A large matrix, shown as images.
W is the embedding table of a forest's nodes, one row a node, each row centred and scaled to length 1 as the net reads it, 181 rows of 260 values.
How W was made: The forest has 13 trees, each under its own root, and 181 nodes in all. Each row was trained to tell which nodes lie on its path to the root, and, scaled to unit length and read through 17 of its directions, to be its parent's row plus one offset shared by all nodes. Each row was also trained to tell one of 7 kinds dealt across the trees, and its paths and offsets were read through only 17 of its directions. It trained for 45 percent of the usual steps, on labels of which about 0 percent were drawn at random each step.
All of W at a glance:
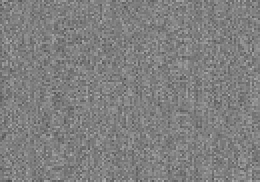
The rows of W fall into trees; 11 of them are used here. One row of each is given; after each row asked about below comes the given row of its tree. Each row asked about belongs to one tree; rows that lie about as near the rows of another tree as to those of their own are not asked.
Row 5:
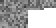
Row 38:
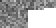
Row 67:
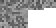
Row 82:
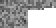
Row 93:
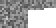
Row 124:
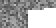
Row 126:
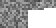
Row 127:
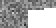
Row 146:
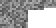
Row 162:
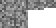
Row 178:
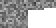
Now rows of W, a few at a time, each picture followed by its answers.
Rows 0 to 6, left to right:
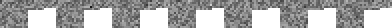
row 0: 38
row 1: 38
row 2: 124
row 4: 67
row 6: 127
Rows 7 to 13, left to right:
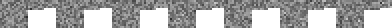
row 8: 124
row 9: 127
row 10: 178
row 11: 5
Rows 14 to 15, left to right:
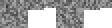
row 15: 67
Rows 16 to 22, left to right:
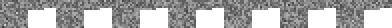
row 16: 162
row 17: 127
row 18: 5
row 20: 5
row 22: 162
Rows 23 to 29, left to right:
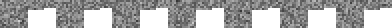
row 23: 178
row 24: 93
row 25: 178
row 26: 126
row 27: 162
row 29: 5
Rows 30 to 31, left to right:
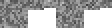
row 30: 5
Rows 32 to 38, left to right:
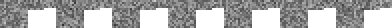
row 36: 162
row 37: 127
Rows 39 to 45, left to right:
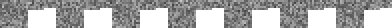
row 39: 146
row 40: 67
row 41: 67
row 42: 162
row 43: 127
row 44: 124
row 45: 124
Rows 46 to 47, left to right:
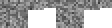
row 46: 124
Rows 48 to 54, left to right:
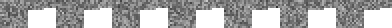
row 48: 93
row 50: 124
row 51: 146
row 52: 67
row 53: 126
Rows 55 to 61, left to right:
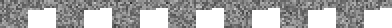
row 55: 5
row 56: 178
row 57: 178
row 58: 67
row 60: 146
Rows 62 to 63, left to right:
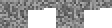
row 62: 93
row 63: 38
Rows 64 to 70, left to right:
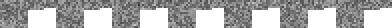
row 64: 5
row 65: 67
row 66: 126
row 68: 146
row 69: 38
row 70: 38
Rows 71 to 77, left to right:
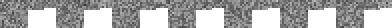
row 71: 162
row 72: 38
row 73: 5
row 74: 162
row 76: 178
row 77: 124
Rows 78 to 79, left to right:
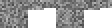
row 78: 124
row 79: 124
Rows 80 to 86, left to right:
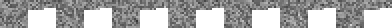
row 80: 127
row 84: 178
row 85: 124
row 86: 127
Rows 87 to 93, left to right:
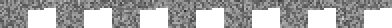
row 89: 124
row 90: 178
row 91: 67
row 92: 5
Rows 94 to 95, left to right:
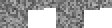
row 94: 178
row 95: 178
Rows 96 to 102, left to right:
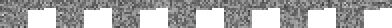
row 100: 82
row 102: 162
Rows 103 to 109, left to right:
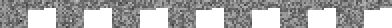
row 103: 126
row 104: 126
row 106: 127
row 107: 5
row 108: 82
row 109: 146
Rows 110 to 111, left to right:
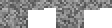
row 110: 124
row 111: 126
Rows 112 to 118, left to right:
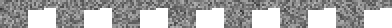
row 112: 178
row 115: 146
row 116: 126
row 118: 67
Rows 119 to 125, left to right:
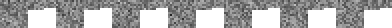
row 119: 124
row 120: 5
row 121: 126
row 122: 146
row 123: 146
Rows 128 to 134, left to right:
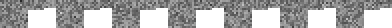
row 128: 38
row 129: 82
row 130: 162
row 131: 38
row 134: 127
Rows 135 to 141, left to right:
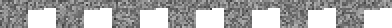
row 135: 178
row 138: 82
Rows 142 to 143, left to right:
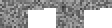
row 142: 124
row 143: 93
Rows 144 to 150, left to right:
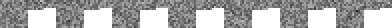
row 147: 93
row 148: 178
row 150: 162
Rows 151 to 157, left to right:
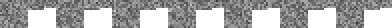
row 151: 67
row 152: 127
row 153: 162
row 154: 67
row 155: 67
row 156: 146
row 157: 178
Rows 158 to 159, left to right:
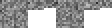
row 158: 162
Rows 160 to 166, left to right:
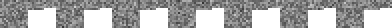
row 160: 127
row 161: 127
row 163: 126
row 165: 127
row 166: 82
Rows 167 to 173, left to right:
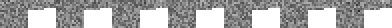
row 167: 38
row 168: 82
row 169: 38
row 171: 146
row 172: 127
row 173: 38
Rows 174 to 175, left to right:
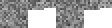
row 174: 124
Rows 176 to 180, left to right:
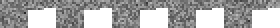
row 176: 127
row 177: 126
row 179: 38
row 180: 178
